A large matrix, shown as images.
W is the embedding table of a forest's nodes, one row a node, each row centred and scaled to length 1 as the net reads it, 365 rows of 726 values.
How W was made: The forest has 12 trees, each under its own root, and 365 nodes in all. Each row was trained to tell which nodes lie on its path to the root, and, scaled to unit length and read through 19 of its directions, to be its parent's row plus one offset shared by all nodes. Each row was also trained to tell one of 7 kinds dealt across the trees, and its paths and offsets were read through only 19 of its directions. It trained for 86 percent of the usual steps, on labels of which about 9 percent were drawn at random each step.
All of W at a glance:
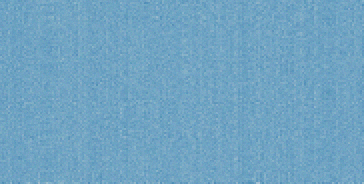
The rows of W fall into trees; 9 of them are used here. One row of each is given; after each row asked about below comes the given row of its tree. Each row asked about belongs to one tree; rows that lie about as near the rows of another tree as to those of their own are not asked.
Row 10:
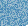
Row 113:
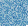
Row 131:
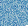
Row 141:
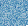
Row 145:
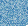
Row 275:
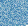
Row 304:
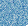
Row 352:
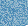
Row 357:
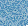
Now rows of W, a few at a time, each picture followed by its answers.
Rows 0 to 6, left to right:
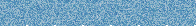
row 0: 304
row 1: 357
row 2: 275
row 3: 275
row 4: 275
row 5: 352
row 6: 352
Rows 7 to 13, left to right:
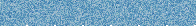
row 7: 275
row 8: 304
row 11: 141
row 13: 275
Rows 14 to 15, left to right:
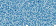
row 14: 10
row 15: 275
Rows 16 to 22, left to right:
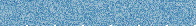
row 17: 10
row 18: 131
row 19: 275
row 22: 10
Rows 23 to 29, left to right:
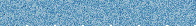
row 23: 131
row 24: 304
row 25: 357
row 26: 304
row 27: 10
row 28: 10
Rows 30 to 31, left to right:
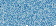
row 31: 304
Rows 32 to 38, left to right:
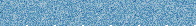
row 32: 10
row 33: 275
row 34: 141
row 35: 275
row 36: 304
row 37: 275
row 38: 304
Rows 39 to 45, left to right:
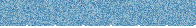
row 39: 145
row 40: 10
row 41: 304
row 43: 10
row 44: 145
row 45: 141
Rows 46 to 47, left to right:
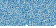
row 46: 304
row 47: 145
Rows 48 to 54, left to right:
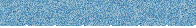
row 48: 275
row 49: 275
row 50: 10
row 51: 141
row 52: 141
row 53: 352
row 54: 275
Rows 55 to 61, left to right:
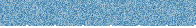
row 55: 10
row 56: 304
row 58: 10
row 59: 275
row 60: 275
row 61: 141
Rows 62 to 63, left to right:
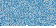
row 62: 141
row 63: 145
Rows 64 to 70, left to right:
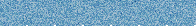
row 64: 304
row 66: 275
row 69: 275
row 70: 304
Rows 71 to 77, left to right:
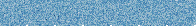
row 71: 275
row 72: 352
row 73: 10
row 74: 113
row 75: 145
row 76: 141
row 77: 131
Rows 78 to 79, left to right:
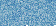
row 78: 141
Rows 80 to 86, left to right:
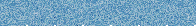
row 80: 304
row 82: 10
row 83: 275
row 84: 357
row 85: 145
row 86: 304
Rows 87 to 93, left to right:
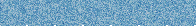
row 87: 304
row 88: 113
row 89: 10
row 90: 352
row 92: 141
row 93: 141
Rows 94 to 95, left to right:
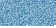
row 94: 352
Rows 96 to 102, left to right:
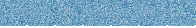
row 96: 275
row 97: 304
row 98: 304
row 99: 141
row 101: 141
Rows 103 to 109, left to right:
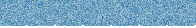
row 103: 145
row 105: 10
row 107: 304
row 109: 145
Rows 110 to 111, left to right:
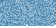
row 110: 10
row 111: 145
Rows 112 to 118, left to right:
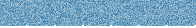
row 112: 275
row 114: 304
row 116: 131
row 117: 131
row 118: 304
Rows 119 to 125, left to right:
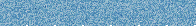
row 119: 352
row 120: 10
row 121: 141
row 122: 10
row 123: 275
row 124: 304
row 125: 141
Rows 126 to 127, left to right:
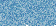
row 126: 357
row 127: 357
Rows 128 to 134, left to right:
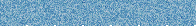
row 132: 352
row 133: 141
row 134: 113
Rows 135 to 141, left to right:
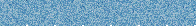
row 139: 131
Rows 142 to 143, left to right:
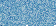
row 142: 10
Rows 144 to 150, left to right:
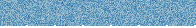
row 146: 141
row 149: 275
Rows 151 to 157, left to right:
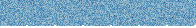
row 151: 352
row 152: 352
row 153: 113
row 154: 357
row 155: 10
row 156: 131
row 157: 275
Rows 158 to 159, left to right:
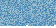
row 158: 304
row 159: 145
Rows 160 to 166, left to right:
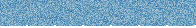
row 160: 304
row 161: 141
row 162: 352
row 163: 275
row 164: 304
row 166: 357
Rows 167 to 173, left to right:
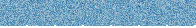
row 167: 275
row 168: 145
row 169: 131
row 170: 141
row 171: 141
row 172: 10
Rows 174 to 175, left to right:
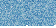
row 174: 141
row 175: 145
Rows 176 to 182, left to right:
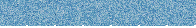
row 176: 304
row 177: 304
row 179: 275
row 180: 145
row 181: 352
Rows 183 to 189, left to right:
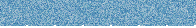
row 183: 304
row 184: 357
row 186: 10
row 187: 352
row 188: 141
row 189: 304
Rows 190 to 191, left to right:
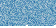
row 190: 131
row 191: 145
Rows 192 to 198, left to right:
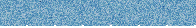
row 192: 141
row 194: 304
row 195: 131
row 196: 145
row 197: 304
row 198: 10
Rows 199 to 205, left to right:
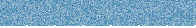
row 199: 131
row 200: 141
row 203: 141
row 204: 141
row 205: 352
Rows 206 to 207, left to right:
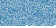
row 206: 352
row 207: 352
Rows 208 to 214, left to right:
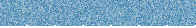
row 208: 275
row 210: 10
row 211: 10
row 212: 141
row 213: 304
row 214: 141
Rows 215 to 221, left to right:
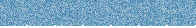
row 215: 145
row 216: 357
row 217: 352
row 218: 275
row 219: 304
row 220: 275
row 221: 141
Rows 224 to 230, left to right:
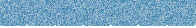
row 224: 275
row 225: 352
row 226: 10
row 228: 275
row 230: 304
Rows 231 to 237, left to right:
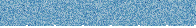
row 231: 352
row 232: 275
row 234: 275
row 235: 352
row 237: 113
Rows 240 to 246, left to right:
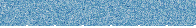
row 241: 10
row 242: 10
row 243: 141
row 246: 141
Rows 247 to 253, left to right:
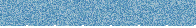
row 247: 113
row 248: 275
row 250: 141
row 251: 10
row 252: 275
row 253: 357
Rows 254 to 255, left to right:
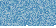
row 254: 141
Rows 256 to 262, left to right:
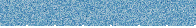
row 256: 10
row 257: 275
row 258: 113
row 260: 145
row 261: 304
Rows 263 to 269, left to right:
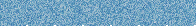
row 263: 145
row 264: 304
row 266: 141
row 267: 10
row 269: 10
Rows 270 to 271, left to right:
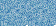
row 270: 145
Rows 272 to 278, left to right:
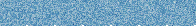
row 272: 352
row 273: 10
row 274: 275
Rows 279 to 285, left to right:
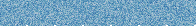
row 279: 275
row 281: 304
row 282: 10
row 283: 141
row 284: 131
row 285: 10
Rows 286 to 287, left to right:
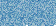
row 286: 10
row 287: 352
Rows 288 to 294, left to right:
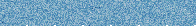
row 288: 304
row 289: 352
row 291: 10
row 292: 131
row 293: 357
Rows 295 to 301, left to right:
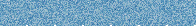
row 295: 275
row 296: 304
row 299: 131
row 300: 304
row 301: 275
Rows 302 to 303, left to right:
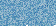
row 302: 113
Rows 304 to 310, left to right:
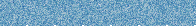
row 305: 304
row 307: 275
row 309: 304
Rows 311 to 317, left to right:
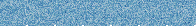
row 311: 10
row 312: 304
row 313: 275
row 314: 10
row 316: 141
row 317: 304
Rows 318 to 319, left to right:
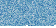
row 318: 304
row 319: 145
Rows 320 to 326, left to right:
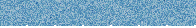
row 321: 304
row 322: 113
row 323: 10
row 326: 357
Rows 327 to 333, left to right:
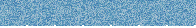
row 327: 141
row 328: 131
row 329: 141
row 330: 304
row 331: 145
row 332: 10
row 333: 352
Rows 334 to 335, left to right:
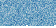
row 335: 141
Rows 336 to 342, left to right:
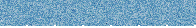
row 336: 304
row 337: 275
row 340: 141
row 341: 145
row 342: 275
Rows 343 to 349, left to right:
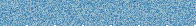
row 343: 275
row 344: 141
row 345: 352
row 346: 141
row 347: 304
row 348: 141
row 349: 10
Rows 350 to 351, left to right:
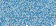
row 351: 10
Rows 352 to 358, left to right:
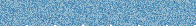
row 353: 141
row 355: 10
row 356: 141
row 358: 141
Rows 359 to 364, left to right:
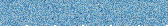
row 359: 131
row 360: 141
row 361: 10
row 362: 145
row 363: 141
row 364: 275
